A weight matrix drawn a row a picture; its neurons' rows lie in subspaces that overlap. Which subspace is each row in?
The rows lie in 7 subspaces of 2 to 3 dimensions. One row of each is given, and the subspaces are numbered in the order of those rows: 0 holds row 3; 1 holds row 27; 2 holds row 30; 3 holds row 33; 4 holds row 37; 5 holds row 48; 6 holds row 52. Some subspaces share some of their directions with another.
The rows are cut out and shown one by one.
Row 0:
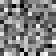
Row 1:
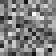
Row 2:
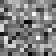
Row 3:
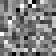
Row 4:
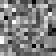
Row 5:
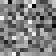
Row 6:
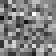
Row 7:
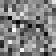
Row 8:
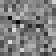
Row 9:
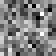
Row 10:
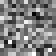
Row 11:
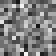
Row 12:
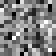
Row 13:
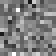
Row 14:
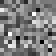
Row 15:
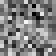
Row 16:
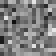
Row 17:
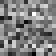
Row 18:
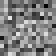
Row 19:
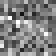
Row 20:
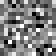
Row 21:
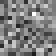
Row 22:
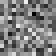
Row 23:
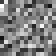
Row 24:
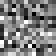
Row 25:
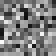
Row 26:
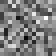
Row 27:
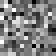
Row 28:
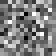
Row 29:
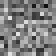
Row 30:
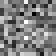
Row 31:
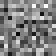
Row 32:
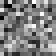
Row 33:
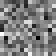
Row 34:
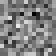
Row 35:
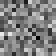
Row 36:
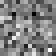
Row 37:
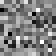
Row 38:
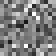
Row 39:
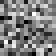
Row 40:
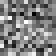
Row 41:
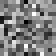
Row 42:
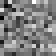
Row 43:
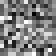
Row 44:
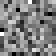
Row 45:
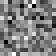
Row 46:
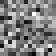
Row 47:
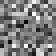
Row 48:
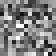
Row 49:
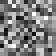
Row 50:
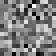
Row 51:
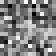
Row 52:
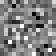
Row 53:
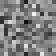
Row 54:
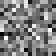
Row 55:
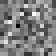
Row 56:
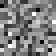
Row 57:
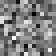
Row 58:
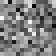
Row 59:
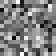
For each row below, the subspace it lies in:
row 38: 0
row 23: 4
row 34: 5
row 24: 5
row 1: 3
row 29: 4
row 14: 4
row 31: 4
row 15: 1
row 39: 4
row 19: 6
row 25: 5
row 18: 4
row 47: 0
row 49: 5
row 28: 5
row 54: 3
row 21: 3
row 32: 1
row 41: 2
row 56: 4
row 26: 5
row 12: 2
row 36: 2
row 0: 2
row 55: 5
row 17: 5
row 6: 1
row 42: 1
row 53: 2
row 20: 6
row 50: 0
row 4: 1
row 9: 1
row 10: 6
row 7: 6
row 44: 0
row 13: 0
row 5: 0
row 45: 0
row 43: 2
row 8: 6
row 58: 0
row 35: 3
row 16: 1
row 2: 3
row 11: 2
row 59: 2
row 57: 2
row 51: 1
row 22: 3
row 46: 4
